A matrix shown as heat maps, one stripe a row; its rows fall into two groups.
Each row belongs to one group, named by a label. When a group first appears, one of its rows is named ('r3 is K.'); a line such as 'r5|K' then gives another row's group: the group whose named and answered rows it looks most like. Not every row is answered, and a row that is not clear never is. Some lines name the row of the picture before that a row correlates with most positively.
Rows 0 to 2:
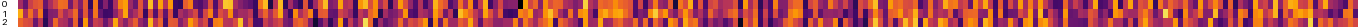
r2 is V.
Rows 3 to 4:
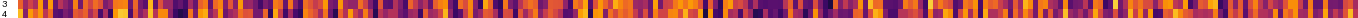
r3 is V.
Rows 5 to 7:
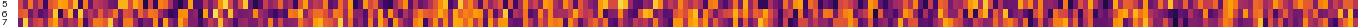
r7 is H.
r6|H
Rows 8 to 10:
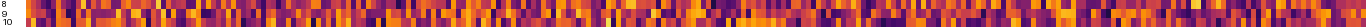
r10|H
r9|H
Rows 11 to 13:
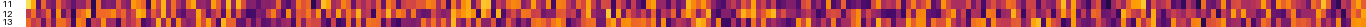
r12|H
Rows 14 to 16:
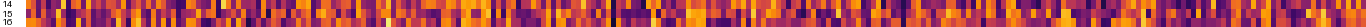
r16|H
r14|H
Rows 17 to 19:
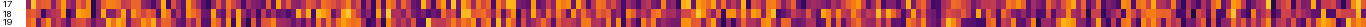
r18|H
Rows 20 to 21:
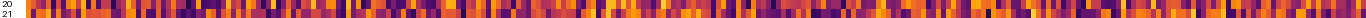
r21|V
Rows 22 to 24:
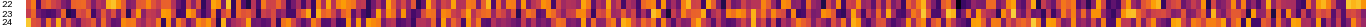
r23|H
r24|V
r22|H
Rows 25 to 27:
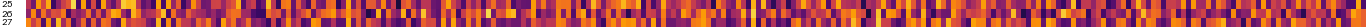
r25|V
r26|H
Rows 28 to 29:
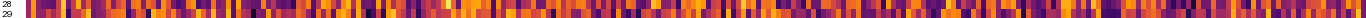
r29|H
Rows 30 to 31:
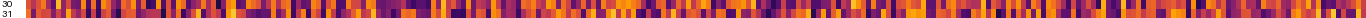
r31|V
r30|V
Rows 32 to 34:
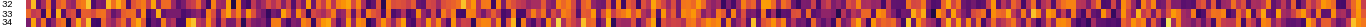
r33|V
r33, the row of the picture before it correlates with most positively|30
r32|H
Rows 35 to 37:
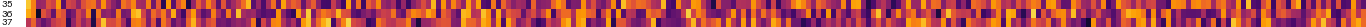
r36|H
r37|H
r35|V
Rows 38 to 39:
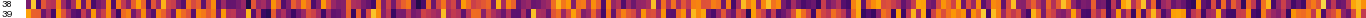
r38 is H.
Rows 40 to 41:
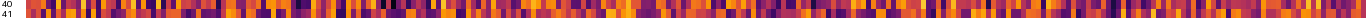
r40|V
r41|V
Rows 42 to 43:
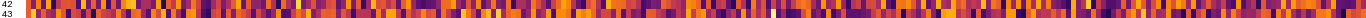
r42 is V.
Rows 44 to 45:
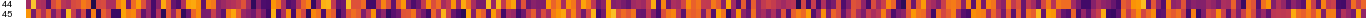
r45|V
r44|H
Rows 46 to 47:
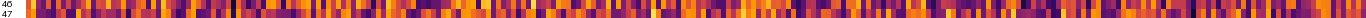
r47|H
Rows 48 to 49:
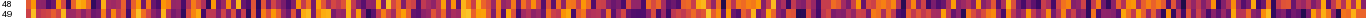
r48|H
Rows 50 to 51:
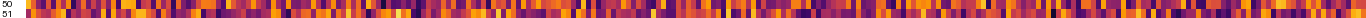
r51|H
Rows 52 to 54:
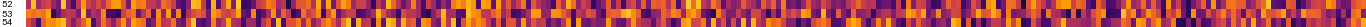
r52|H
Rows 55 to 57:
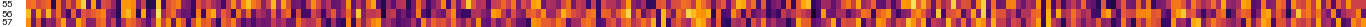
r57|V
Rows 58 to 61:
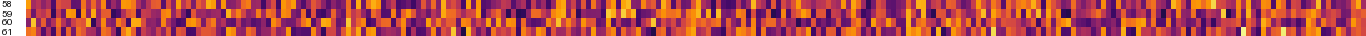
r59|V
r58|V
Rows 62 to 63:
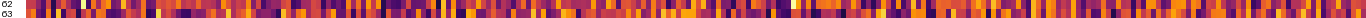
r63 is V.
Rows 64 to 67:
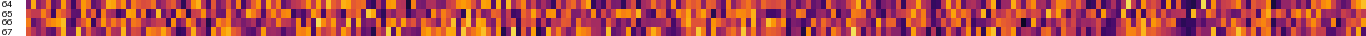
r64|H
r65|V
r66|H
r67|H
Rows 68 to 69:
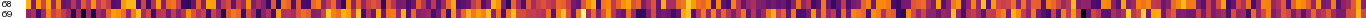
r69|H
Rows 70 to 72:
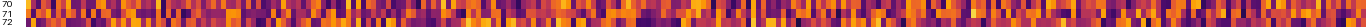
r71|V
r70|V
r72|H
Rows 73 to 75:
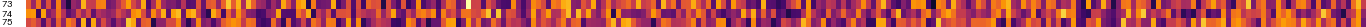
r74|H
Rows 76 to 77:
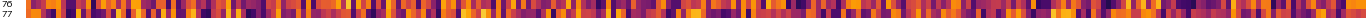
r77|H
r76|H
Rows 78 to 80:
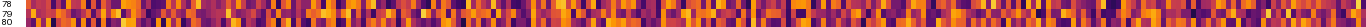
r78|V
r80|V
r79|H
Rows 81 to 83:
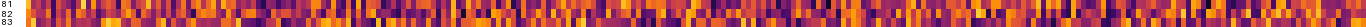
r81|V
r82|V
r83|H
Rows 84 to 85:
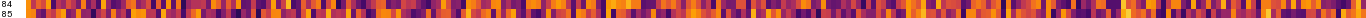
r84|V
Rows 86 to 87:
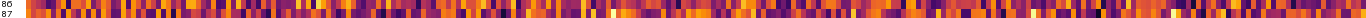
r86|H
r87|V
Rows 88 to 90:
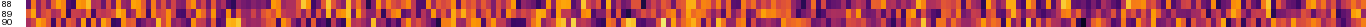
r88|H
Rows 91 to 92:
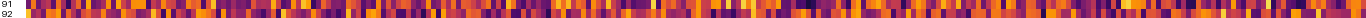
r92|V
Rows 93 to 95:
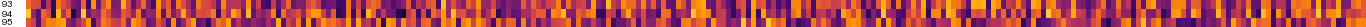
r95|H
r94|V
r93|V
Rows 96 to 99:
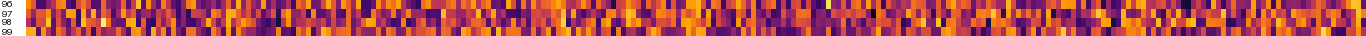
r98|V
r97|V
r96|H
